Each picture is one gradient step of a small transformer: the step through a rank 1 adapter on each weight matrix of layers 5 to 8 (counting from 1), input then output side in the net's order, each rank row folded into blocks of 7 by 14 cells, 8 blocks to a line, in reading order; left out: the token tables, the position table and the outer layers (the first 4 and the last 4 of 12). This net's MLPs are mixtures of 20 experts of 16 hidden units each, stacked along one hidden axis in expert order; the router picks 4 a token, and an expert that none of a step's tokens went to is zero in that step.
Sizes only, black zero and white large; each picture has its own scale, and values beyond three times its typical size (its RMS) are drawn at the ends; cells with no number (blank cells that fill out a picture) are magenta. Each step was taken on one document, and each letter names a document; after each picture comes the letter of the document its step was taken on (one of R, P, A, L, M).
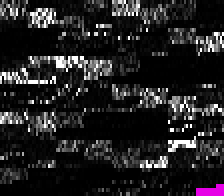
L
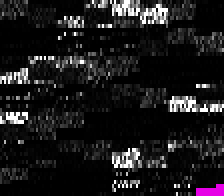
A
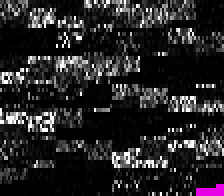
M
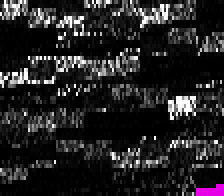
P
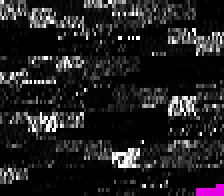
L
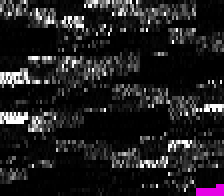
P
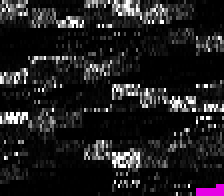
A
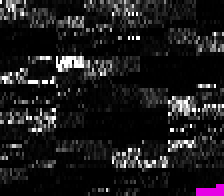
L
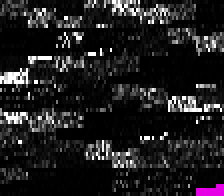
A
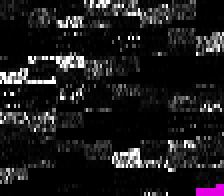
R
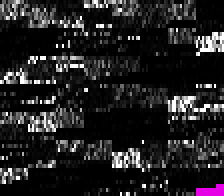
L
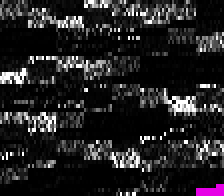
L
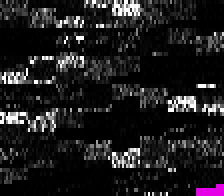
M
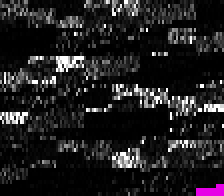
P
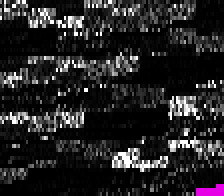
P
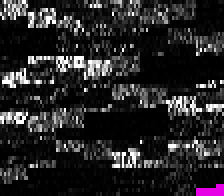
P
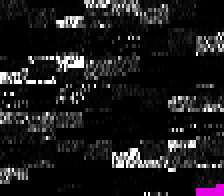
R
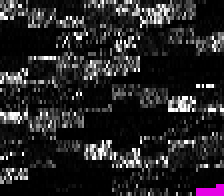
M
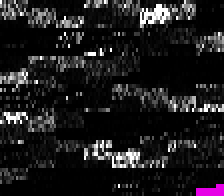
A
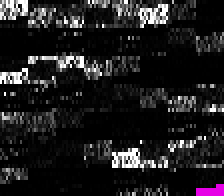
R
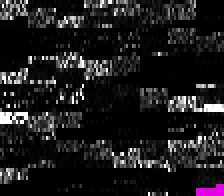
R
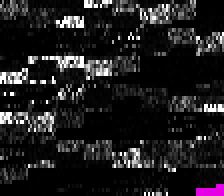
R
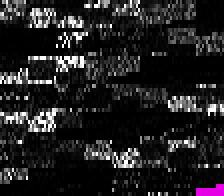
M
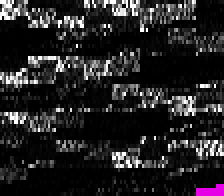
P
